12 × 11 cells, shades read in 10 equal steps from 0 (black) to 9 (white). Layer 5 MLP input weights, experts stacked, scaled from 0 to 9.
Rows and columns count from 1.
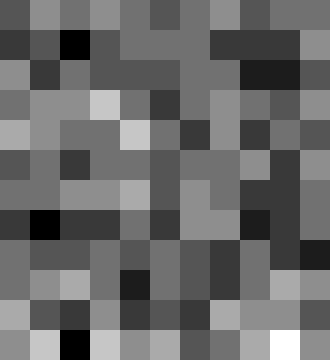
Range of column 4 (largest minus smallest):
5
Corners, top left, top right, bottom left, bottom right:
3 4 5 5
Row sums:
44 31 33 48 46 40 44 29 33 44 42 57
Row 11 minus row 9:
2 0 -1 1 -1 -1 -1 4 1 3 2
